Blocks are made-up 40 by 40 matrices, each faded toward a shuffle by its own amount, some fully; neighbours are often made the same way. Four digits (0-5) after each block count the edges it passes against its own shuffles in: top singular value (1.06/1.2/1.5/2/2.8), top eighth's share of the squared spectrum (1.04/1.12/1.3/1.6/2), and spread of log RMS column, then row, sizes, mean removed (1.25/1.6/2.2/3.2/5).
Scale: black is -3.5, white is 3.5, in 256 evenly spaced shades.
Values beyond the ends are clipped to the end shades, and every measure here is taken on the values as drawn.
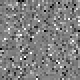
1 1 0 0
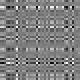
5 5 4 4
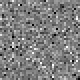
1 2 0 0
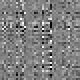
3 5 3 2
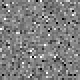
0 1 0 0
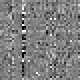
3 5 3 0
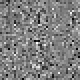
3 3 2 0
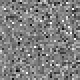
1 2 0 0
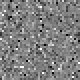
0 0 0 0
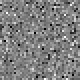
2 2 1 0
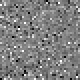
0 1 0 0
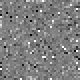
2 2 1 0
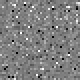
0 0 0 0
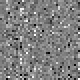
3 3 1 0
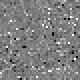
1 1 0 0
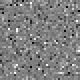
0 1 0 0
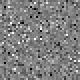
1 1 1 0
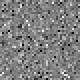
2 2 1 0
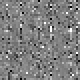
3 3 2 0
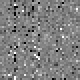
3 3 2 0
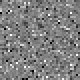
0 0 0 0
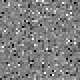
1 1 0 0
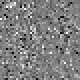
3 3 1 1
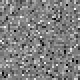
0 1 0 0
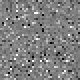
2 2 0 0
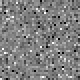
1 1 0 0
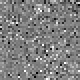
2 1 0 0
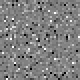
2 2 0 0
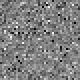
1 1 0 0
